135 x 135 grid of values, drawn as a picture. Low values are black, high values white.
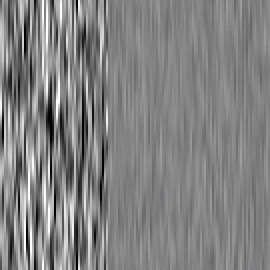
A few values lie far out on both sides of the bulk. The grain runs up and down. A vertical seam about 40% of the way across splits the table, and the right part is calmer. Overall the values sit about 50% of the way up the scale. There is no overall slope.
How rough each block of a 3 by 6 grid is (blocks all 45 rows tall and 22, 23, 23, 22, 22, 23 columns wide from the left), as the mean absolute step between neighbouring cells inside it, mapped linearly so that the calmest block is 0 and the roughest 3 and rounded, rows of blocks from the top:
3 3 1 0 0 0
3 3 1 0 0 0
3 3 1 0 0 0
